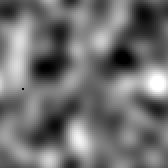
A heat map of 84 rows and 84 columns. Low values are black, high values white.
Lone odd cells: 1, lower than its neighbours. Histogram: bell-shaped. Ninth with the highest average: middle right.
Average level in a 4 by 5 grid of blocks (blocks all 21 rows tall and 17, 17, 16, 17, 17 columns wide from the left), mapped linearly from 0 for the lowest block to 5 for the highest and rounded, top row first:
3 2 3 3 0 | 5 0 3 1 4 | 3 2 2 3 3 | 3 2 4 3 2
